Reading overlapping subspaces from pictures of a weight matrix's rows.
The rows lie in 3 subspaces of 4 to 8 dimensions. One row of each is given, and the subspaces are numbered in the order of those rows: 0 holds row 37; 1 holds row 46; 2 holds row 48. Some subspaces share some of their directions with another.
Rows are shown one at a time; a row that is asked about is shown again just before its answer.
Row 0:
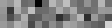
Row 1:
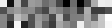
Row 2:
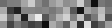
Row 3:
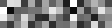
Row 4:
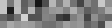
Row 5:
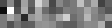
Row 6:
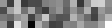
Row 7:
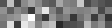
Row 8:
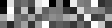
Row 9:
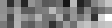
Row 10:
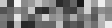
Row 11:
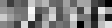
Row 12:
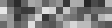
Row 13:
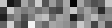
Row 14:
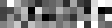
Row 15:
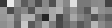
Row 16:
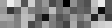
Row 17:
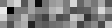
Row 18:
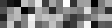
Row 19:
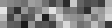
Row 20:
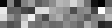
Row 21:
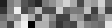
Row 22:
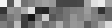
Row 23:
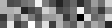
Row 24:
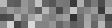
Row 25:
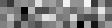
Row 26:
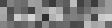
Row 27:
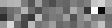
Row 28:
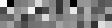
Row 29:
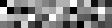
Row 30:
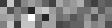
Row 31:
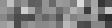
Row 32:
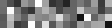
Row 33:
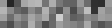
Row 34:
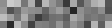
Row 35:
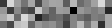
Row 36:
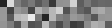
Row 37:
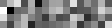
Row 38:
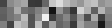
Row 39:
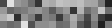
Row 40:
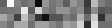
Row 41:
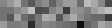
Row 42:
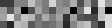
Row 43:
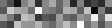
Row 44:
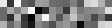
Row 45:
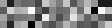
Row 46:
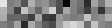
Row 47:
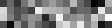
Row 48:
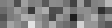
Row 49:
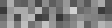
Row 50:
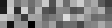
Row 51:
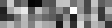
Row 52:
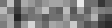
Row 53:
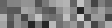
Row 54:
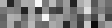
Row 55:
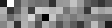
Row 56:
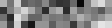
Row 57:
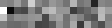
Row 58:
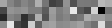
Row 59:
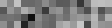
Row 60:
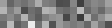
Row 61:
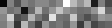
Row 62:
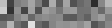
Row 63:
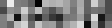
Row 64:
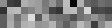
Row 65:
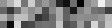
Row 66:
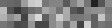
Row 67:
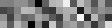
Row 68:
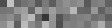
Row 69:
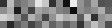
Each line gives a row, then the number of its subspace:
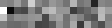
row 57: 0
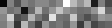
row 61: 2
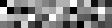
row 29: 1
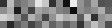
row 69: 0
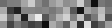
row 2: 0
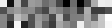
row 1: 1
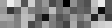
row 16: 2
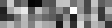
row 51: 2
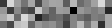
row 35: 2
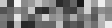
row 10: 1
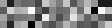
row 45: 2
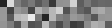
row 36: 1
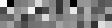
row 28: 2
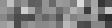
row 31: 1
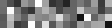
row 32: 0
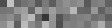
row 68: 2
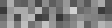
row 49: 2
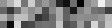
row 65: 1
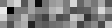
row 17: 0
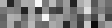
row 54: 2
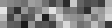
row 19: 2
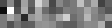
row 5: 0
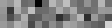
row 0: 0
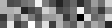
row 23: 0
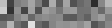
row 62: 0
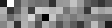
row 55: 1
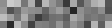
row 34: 1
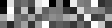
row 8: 0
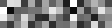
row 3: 0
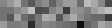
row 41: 1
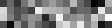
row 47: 2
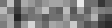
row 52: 1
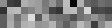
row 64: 2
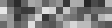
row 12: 1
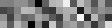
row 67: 0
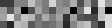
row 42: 1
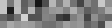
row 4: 0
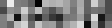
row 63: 1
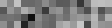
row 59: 2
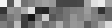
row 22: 2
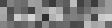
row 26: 1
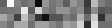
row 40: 1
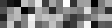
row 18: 1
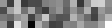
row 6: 1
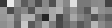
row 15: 2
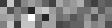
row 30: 2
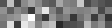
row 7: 2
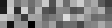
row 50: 0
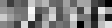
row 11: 2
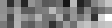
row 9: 1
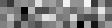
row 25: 2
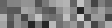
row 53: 0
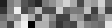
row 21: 1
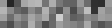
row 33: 2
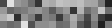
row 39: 1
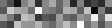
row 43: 2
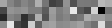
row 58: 2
